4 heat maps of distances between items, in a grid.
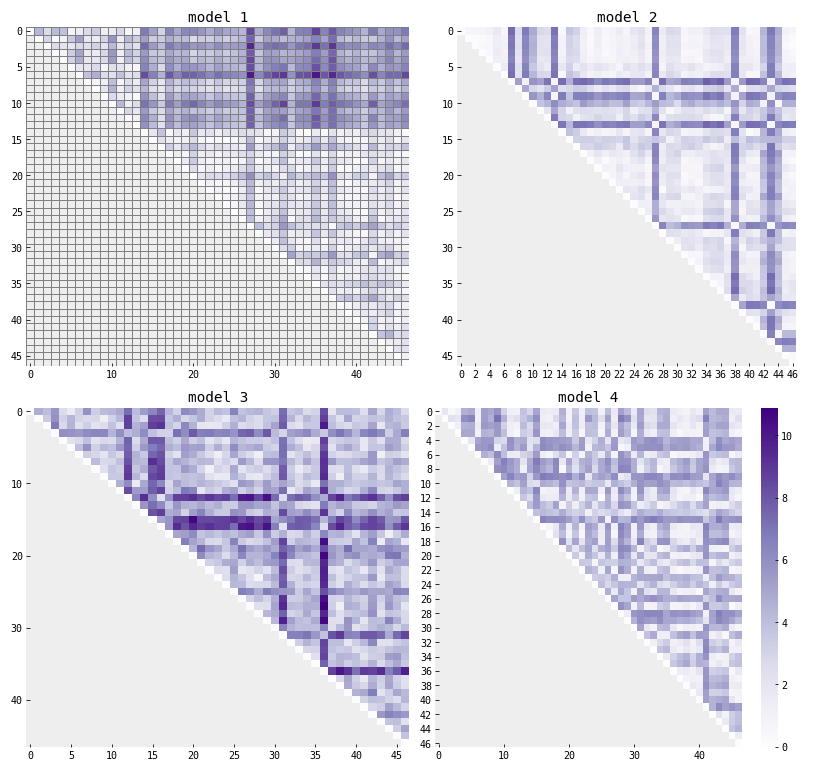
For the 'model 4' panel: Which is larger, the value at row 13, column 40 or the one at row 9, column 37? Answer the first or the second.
the second
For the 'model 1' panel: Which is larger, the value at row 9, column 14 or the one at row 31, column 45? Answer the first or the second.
the first
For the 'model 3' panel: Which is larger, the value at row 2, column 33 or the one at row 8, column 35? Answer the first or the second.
the second
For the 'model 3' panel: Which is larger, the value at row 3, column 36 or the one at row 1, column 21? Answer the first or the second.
the second
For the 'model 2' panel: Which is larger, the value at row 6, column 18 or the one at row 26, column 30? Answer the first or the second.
the second
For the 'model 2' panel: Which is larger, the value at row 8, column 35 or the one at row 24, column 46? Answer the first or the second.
the first
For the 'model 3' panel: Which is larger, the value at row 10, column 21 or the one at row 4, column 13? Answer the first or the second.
the first
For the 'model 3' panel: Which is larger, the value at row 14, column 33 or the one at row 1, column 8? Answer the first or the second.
the first
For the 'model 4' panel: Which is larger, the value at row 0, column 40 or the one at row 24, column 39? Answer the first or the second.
the second
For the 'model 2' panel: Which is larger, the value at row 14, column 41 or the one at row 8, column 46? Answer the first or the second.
the second
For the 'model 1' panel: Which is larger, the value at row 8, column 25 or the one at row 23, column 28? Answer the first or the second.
the first
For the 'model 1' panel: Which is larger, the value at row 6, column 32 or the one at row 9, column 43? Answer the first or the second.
the first
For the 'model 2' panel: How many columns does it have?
47
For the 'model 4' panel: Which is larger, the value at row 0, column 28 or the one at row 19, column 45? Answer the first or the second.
the first
